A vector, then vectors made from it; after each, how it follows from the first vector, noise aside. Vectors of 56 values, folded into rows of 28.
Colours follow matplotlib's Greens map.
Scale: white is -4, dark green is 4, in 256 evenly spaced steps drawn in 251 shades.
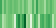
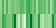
negated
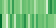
wrapped around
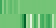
partly zeroed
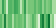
wrapped around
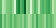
wrapped around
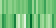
negated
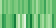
negated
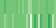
partly zeroed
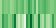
negated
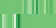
partly zeroed
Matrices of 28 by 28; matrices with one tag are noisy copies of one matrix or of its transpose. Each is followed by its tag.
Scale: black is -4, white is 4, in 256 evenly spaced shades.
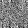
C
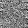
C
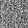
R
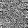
C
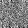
C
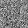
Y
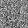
Y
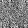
C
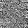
C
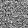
R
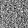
R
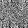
C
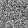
Y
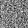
R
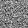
R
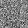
Y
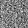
R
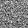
R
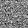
R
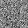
Y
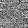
C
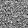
R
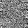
C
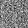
R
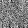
C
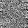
C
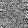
C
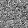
Y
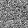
Y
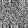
C
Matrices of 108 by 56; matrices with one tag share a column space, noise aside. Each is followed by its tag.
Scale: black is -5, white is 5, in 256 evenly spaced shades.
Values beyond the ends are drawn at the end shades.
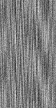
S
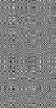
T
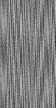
S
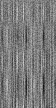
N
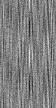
S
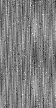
S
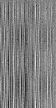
N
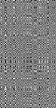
T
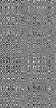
T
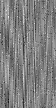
S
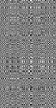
T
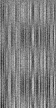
N
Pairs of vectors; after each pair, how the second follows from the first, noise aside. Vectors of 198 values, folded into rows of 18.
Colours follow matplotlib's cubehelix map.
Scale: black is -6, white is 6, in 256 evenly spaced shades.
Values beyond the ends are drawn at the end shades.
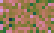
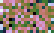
scaled up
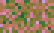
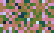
scaled up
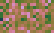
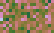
negated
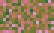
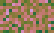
negated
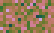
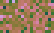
shuffled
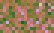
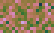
negated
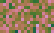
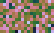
scaled up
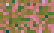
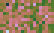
negated
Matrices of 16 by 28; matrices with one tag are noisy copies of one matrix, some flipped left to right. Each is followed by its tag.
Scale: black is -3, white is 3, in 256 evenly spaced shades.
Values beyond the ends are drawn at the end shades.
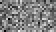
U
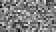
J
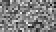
J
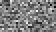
J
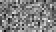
U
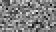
J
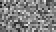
J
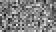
U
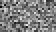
J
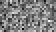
U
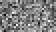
U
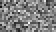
J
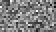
J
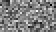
J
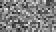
J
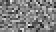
J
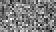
U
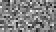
J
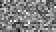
J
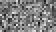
U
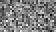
U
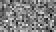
U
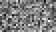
U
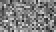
U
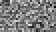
J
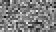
J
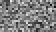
J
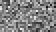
J
